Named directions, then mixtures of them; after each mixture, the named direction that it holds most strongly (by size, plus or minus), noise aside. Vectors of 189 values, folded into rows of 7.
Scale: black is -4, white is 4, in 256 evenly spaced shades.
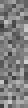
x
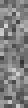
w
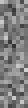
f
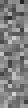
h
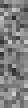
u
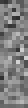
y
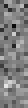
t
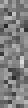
w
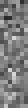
h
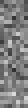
u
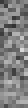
y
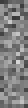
y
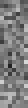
u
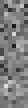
t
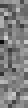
u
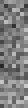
x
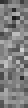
y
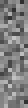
h
